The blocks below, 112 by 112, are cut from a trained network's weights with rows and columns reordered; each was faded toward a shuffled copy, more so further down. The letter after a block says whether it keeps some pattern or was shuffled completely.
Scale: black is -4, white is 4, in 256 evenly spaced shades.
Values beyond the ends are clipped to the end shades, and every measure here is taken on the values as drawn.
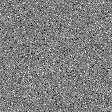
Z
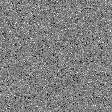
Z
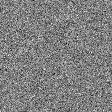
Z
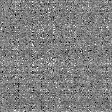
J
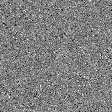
Z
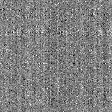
J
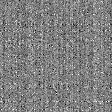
J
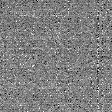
J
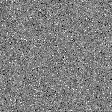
Z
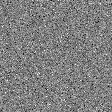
Z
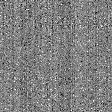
J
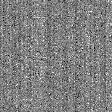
J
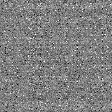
J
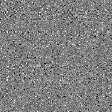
J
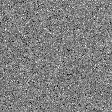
Z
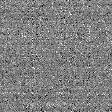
J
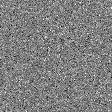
Z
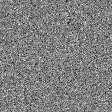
J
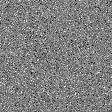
Z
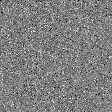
Z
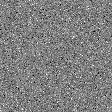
Z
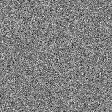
J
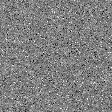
Z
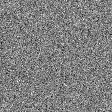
Z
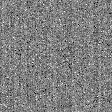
J
